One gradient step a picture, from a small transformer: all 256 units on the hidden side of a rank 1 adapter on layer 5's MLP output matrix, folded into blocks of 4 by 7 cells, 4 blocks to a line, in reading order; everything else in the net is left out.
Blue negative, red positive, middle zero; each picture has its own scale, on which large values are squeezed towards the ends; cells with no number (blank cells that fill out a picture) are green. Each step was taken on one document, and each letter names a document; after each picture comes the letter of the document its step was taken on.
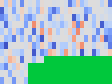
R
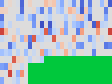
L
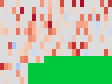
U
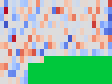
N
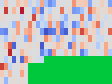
U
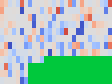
L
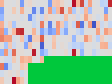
L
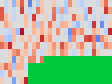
R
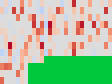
L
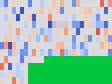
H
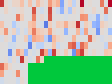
U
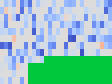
N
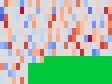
N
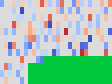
U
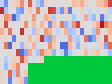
N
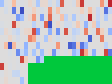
U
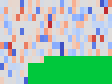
R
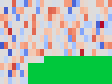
N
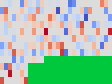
R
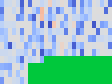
L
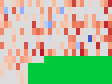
H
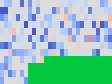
R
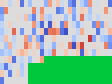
L
